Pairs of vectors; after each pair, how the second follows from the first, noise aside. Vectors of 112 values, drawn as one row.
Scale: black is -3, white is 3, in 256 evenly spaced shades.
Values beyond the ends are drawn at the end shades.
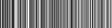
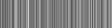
shrunk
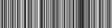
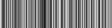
wrapped around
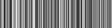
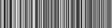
copied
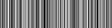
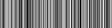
wrapped around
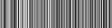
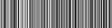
copied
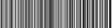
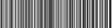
copied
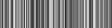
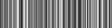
reversed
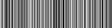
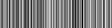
wrapped around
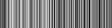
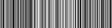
wrapped around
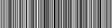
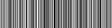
copied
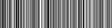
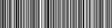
copied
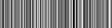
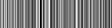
wrapped around
